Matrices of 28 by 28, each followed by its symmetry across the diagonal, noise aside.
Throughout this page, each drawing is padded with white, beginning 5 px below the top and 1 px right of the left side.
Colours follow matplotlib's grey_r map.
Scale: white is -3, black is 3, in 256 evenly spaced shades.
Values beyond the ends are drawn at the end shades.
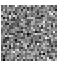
neither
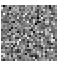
antisymmetric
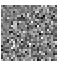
antisymmetric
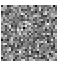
symmetric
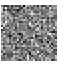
antisymmetric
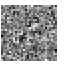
antisymmetric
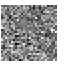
neither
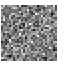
symmetric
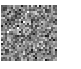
symmetric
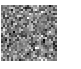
antisymmetric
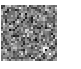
symmetric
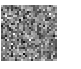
neither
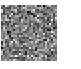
symmetric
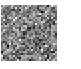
symmetric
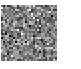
antisymmetric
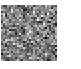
neither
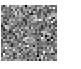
neither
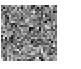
neither
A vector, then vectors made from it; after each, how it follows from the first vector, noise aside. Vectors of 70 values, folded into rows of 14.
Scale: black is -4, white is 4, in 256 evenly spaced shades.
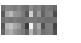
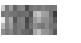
wrapped around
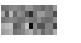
sign-scrambled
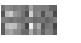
copied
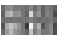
copied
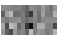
sign-scrambled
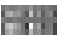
copied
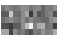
sign-scrambled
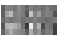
copied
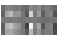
copied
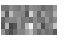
sign-scrambled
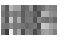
wrapped around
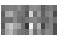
copied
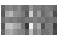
copied
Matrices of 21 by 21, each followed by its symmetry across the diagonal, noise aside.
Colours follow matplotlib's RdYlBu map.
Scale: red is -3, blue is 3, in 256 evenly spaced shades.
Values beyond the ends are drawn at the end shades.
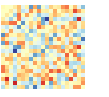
symmetric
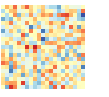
antisymmetric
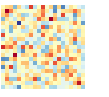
symmetric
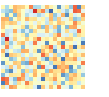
symmetric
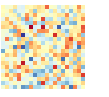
antisymmetric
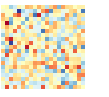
antisymmetric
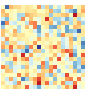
neither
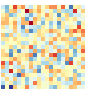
neither
